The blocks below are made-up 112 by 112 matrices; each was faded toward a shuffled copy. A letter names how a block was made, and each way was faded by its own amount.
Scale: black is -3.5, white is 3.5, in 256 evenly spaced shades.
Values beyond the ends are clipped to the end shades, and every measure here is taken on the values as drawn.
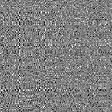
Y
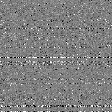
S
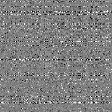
S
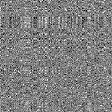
Y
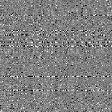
S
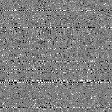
S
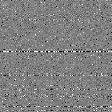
S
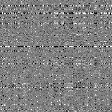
S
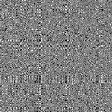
Y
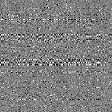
S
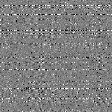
S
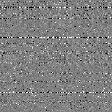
S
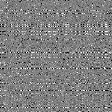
S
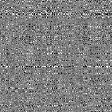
S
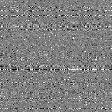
S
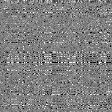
S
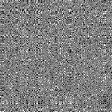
Y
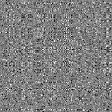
Y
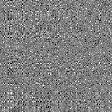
Y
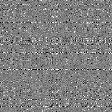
S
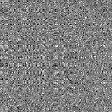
Y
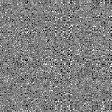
Y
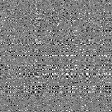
S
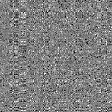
Y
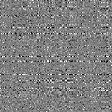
S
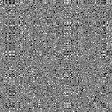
Y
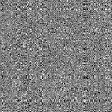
Y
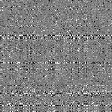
S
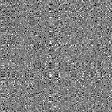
Y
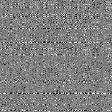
S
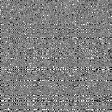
S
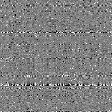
S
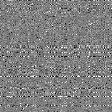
S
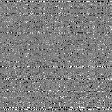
S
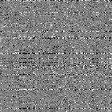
S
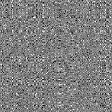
Y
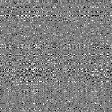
S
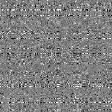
S
